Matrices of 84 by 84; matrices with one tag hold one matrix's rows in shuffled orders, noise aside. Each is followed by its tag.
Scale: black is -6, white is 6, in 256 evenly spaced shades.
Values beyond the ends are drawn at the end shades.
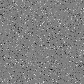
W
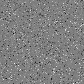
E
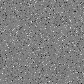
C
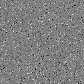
C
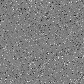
C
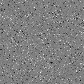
W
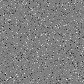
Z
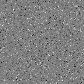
C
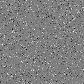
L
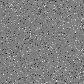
E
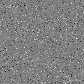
Z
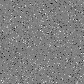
W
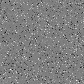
Z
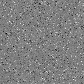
E
